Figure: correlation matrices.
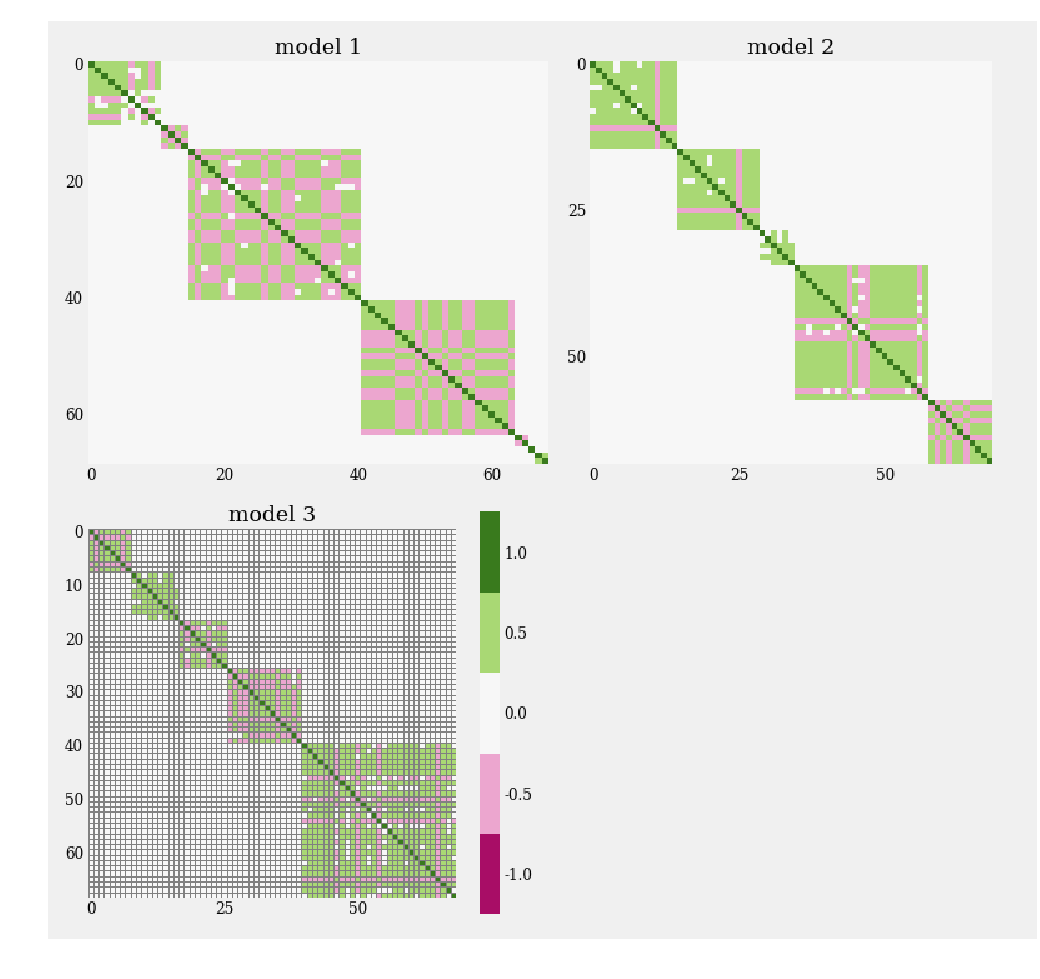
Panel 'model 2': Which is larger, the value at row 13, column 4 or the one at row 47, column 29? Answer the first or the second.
the first
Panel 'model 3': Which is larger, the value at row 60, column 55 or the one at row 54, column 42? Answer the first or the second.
the first
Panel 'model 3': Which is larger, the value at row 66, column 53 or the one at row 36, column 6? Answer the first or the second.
the first
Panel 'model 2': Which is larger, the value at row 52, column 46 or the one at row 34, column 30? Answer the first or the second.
the second
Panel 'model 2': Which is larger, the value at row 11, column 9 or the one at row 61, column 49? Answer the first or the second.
the second
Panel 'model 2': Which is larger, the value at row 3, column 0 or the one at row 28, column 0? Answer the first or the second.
the first
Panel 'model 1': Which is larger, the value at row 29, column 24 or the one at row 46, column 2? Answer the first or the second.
the second
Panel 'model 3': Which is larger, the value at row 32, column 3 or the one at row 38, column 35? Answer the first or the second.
the second
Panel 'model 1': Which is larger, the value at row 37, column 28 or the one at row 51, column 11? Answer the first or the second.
the second
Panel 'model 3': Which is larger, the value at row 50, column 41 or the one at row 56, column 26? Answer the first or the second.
the second
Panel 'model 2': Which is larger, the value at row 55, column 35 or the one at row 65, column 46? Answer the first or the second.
the first
